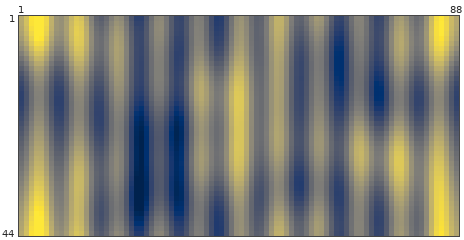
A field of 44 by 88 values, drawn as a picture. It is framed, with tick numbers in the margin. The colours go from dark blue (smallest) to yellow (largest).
Stripes: upright, repeating 11 times. Histogram: bell-shaped. Slope: none. Average level on the scale: 50%.
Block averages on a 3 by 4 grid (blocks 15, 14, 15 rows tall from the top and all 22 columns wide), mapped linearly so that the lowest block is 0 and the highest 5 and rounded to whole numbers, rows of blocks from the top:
5 2 2 3
2 1 3 3
5 0 2 5
